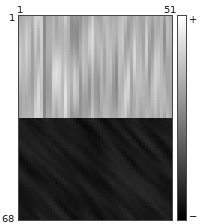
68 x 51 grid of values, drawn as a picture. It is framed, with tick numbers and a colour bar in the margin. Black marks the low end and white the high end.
It is made of 2 by 1 panels. Panel 1,1: high, streaked downward. Panel 2,1: very low, slanting down to the right, faint in contrast.
